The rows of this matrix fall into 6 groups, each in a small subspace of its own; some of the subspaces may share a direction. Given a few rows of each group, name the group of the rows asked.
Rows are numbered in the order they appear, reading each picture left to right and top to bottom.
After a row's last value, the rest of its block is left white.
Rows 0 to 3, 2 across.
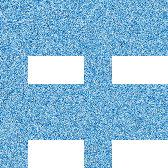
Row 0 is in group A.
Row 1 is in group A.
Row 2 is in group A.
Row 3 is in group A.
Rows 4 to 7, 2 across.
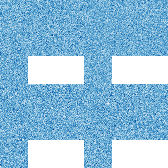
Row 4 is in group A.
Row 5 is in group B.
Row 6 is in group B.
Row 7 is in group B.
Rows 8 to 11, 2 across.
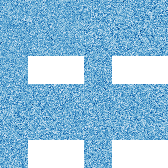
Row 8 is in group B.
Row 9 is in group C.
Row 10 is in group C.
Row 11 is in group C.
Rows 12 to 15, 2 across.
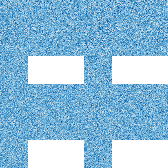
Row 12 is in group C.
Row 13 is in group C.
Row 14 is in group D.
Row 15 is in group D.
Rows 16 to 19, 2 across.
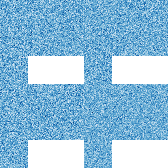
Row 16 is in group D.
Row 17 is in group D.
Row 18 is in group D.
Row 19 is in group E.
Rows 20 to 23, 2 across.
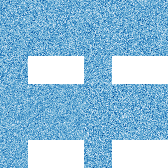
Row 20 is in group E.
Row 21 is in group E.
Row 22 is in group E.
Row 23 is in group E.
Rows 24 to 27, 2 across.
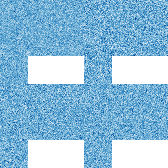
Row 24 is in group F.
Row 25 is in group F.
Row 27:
E
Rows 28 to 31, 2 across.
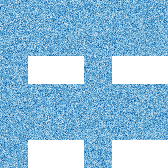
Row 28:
F
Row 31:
F
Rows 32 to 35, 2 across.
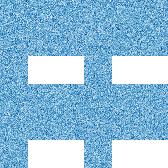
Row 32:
F
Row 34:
E
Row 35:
D
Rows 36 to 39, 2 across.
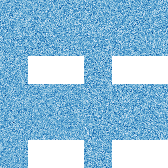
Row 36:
C
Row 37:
D
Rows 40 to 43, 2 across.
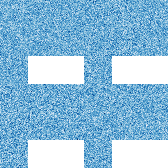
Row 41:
E
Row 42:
A
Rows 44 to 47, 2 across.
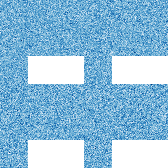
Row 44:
C
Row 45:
F
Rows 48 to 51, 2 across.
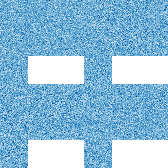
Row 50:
D
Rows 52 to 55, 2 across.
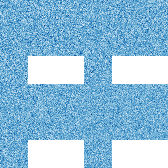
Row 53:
D
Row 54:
E
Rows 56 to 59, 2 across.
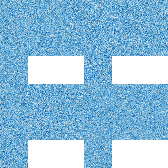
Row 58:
B
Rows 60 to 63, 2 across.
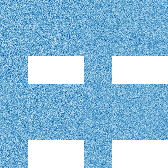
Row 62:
D
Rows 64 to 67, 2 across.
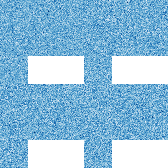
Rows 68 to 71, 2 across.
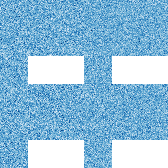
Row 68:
F
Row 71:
E
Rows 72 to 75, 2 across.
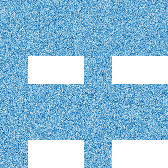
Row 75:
A
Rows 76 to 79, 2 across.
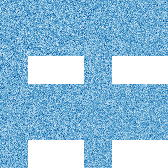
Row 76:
F
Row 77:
A
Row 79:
B
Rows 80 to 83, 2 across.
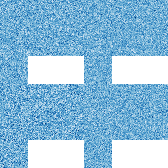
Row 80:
F
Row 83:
D
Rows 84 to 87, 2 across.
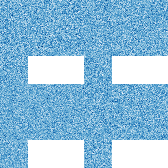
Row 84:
C
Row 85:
B
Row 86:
C
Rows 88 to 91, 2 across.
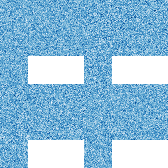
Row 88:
C
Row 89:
F
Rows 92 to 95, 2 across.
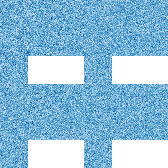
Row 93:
B
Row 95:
D
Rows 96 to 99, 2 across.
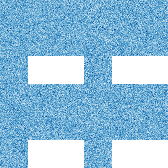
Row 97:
A
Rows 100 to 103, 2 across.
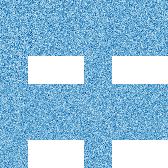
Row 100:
D
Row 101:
C
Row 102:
C
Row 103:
D
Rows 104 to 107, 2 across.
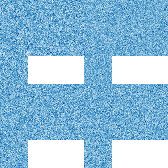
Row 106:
D
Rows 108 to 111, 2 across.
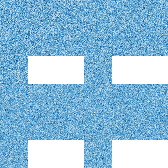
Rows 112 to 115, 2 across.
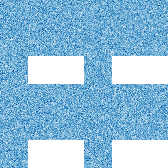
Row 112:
A
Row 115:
E
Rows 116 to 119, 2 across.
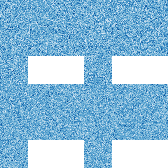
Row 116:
A
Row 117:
C
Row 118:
C
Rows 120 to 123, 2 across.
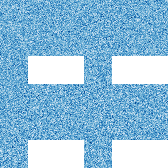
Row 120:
A
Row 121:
F
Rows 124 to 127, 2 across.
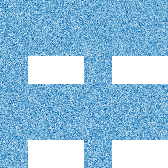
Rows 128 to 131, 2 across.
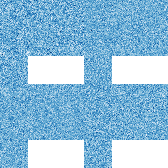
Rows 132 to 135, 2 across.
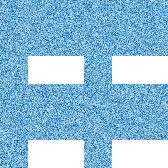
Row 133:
D
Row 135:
A
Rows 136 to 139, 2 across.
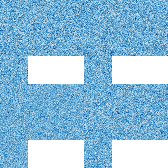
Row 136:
C
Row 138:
E
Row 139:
C
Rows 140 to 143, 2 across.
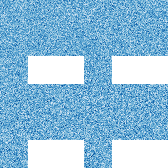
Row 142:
F
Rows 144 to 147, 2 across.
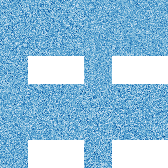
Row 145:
A
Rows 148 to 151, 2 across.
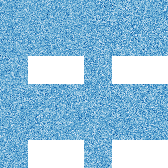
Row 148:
C
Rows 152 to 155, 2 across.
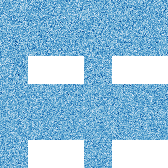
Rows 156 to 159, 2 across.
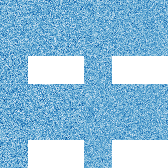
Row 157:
D
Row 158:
A
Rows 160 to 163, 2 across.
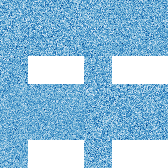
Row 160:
C
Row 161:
A
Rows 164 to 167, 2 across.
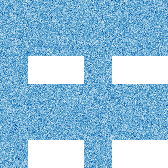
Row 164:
F
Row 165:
E
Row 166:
B
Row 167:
F
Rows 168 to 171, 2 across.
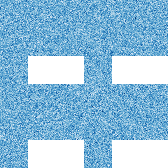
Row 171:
A
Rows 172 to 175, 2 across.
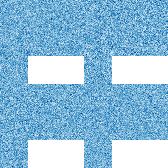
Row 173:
F
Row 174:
F
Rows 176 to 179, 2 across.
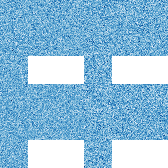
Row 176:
C
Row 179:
B
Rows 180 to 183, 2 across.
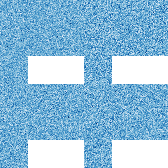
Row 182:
D
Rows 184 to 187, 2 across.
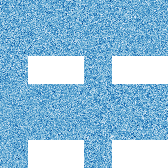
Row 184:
D
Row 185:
F
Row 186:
B
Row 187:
F
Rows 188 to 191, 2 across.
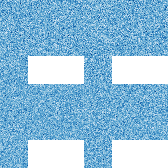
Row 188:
E
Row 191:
D
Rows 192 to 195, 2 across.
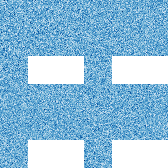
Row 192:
E
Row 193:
D
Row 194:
B
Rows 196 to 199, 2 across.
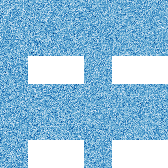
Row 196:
A
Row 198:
D
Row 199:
D
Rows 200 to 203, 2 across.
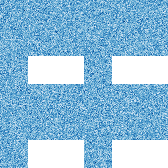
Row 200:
A
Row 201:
D
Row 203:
F
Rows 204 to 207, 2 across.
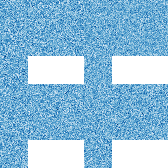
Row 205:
D
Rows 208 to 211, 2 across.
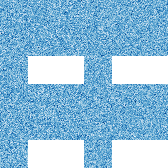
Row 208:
C
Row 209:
C
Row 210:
A
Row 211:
F
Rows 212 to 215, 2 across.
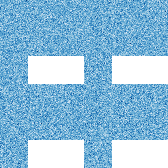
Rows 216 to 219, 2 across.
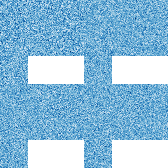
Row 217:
F
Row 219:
D
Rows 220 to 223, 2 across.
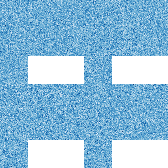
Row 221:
E
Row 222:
E
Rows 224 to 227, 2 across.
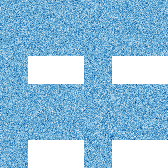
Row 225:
A
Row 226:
C
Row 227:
F
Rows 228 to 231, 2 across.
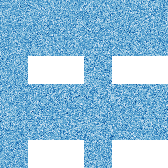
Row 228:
A
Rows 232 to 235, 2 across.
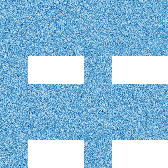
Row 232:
E
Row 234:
A
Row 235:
A
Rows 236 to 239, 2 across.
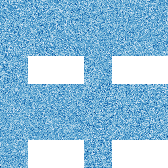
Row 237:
D
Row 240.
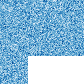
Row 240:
D
